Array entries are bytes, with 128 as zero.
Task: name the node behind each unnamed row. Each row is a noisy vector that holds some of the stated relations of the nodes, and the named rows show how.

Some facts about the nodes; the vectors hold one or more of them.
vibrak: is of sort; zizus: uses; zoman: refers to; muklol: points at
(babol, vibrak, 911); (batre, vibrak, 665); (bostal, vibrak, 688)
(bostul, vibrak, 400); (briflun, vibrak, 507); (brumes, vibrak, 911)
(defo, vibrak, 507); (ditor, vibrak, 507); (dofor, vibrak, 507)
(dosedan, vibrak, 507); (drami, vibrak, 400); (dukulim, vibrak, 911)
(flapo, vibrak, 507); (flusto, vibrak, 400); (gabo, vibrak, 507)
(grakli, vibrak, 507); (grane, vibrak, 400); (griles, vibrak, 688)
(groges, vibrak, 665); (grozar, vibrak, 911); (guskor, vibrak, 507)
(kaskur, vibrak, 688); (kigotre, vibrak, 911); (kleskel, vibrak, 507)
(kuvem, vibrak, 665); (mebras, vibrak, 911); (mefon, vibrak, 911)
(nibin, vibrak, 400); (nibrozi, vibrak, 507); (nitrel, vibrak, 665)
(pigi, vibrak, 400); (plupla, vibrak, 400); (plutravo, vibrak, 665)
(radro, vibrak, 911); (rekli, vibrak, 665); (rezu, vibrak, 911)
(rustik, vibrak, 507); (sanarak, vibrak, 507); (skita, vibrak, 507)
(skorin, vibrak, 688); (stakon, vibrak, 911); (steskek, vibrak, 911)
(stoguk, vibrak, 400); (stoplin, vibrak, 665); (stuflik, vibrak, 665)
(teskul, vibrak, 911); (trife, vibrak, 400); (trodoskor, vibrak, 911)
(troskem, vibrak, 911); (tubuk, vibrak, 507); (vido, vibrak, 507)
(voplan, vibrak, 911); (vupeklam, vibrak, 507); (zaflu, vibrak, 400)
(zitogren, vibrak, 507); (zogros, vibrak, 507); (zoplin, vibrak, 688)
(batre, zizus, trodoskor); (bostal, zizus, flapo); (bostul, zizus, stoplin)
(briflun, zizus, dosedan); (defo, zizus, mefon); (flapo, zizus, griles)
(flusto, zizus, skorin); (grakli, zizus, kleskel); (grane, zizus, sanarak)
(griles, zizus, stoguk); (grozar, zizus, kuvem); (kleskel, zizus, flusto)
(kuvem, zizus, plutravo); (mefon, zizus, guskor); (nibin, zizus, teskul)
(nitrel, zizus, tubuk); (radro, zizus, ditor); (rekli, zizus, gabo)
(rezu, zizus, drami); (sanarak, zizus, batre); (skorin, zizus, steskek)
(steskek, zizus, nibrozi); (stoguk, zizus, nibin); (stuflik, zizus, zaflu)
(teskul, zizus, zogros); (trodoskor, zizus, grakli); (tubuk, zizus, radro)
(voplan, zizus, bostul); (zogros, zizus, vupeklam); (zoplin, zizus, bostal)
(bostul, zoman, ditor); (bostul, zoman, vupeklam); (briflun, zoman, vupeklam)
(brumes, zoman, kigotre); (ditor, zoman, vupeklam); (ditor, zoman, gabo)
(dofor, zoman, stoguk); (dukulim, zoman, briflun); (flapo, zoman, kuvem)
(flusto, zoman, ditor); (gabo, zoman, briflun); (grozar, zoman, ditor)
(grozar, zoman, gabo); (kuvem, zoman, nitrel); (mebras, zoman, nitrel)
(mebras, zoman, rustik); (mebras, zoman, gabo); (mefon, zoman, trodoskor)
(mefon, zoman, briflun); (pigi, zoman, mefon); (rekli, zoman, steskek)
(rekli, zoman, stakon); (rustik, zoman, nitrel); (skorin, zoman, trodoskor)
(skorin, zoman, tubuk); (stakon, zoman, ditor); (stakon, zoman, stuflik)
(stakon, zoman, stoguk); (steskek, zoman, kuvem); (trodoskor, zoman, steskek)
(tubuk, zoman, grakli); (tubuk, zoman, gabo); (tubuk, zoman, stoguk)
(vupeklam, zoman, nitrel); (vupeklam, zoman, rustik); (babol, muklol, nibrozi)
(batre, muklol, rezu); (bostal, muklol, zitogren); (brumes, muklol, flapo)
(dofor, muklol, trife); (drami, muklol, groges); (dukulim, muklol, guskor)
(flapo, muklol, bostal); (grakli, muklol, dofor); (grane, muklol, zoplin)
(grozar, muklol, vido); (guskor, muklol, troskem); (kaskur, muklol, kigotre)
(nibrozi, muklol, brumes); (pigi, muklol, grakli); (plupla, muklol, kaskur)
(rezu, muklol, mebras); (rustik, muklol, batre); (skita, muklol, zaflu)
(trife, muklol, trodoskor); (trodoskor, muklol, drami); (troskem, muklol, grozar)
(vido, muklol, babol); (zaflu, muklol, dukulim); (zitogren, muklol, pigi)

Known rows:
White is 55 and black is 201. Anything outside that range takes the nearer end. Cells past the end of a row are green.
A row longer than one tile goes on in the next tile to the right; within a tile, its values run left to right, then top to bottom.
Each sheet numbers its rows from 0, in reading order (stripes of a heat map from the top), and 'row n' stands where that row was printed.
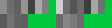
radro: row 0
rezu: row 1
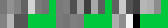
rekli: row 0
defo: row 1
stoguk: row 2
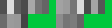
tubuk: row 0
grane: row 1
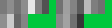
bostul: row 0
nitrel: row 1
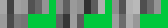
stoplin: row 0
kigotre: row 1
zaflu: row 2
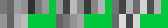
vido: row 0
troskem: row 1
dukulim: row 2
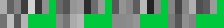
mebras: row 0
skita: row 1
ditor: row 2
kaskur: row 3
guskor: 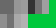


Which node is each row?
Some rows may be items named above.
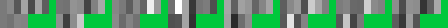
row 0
defo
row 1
zitogren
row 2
bostal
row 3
grakli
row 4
groges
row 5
grozar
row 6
mefon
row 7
kigotre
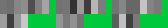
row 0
zitogren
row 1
zogros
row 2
mefon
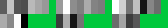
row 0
stoguk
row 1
trodoskor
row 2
batre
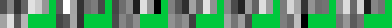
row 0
flapo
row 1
grakli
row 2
skorin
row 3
griles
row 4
griles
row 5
stuflik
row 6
sanarak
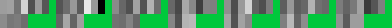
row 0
grane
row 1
flusto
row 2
zoplin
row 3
nibrozi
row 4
plupla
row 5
briflun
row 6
dosedan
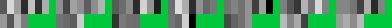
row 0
dofor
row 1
brumes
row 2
steskek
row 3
stuflik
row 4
kleskel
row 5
nibin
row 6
rustik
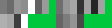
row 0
pigi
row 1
stakon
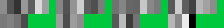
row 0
teskul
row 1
plupla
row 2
mefon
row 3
stoguk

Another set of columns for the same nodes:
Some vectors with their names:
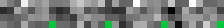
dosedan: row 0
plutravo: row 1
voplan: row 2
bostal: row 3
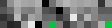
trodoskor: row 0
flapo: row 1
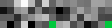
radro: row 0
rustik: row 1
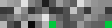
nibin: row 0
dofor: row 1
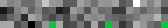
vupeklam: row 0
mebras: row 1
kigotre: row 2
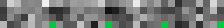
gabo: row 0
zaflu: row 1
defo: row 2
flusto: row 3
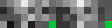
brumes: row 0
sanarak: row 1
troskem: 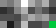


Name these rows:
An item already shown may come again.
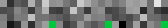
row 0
flusto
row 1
dofor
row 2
grozar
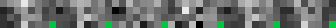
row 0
sanarak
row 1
kleskel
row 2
nitrel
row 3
tubuk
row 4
kleskel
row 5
batre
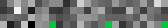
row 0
tubuk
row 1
grakli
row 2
bostul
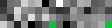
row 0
steskek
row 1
stoguk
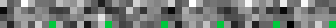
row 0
bostal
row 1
nibin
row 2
dofor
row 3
bostal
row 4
brumes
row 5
griles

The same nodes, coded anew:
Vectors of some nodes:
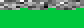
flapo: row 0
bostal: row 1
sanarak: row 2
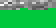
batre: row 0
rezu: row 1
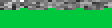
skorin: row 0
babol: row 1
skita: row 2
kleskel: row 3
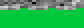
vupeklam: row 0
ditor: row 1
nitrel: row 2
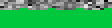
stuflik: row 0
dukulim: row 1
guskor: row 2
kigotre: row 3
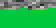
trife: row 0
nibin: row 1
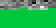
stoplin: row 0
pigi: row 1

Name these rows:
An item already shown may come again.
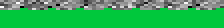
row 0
trodoskor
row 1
grakli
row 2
mefon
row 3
dukulim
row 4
steskek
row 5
stakon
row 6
trodoskor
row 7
mefon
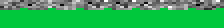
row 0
zogros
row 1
grozar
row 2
nitrel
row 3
flusto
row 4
flusto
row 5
bostul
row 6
rustik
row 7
tubuk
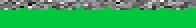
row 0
grakli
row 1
mebras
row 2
teskul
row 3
groges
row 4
dofor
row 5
skorin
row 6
zoplin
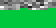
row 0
rustik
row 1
stoguk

